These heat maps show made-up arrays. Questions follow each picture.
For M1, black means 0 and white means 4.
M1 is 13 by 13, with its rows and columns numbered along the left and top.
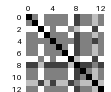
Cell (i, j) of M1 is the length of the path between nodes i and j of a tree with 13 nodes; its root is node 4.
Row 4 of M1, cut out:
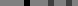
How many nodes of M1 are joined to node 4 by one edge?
2
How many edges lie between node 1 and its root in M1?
2
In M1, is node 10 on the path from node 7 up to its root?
no
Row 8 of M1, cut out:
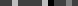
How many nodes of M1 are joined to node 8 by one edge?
9
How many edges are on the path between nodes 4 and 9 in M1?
2
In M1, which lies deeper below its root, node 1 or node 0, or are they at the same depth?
the same depth
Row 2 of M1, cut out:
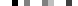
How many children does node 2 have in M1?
0
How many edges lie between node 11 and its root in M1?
1
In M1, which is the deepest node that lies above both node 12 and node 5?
8
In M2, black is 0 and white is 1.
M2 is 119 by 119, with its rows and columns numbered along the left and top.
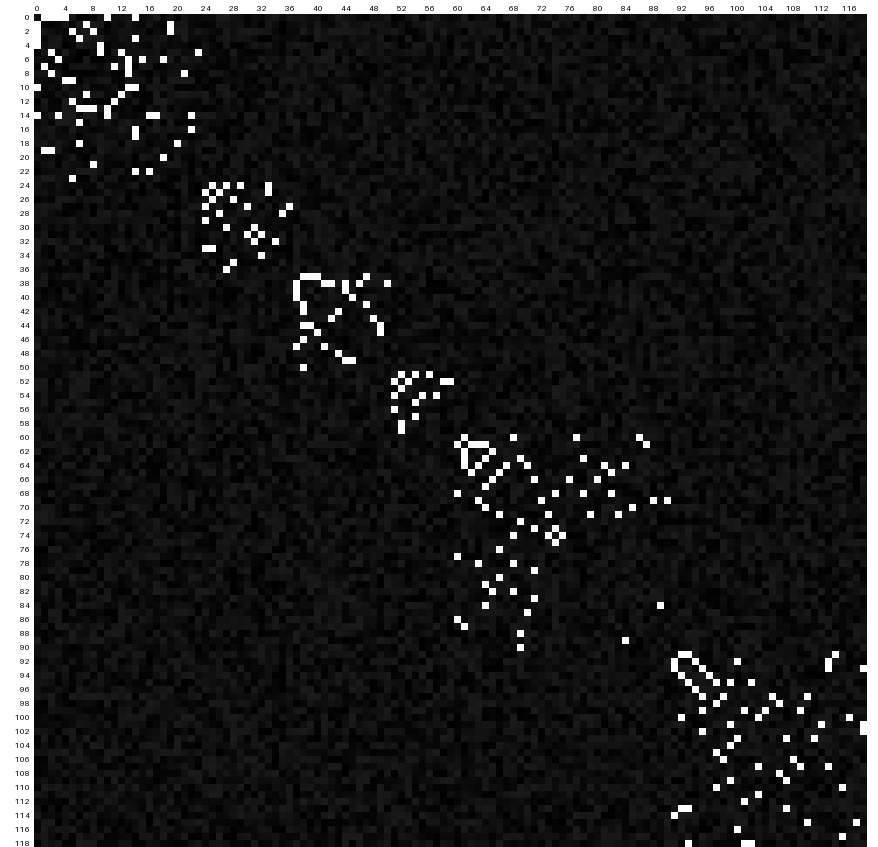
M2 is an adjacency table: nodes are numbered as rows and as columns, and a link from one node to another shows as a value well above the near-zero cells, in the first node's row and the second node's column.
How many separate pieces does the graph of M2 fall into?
6
